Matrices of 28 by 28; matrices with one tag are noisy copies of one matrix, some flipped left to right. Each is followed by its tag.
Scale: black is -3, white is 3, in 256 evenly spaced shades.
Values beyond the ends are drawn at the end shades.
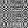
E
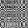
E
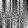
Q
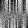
Q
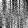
Q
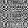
E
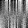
Q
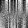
Q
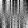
Q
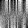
Q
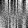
Q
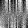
Q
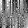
Q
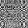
E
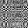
E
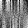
Q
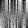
Q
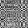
E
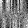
Q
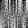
Q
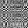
E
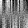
Q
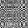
E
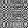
E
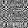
E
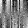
Q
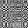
E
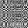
E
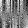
Q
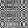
E
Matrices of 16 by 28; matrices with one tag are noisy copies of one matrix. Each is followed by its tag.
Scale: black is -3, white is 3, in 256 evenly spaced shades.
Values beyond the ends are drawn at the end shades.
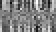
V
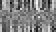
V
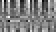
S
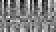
S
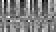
S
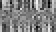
V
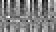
S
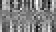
V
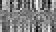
V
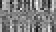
V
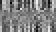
V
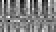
S
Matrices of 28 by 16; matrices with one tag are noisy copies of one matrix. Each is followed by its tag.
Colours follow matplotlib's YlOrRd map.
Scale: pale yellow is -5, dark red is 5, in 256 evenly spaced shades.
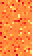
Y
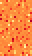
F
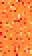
Y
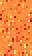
F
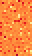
Y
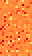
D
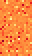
D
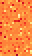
Y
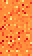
D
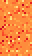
D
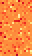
Y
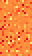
D
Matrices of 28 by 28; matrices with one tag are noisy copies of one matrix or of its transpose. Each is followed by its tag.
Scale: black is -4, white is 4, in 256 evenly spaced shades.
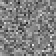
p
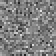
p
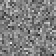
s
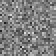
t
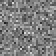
t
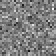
t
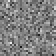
s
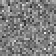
p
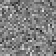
s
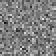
t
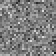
s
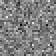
p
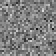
s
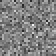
t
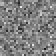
p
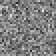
s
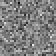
p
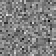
t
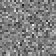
t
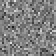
s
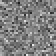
p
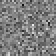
t
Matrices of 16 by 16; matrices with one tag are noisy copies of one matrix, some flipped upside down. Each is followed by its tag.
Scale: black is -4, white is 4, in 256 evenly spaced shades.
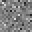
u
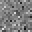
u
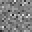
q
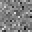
u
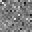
u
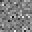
q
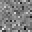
u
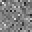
u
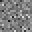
q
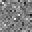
u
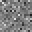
u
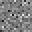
q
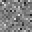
u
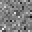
u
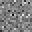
q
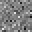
u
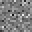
q
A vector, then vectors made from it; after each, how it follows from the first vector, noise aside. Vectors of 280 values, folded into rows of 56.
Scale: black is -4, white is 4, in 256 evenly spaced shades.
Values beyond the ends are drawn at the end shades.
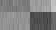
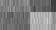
negated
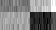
scaled up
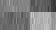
negated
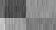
reversed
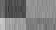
reversed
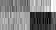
scaled up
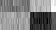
scaled up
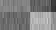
negated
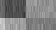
reversed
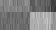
negated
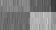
negated
